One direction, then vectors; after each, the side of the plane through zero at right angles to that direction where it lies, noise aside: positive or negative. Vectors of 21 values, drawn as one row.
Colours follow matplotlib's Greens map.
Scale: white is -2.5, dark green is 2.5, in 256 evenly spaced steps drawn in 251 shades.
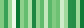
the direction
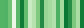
positive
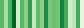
negative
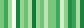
positive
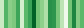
positive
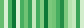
negative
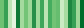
positive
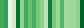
positive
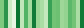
positive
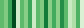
negative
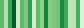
negative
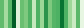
negative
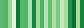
positive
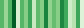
negative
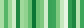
positive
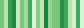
negative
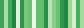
negative
